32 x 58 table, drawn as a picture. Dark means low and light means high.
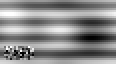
Roughest part: bottom left. Stripes: horizontal, repeating 4 times. Ninth with the lowest average: middle right. Odd patch: rougher, in the bottom left. Ninth with the highest average: top left.
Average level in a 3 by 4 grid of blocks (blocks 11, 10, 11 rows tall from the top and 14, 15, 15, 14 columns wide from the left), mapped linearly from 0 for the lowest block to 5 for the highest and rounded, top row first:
5334
4320
3322
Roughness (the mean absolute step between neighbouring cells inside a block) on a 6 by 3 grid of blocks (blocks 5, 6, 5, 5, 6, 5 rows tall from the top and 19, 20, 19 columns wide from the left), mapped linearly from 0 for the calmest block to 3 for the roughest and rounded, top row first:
0 0 0 / 0 0 0 / 0 0 0 / 0 0 0 / 3 0 0 / 2 0 0
